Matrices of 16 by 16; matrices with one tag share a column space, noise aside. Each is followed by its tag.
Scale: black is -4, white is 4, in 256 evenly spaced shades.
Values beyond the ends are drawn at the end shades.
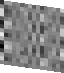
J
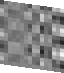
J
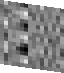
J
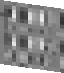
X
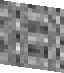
J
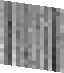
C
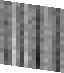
C
